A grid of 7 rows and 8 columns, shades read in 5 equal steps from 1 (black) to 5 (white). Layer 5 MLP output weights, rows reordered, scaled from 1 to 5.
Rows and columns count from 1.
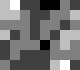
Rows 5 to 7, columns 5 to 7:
1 3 4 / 2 3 3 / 2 4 5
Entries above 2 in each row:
3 6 6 5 6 4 3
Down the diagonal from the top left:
4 4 3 2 1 3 5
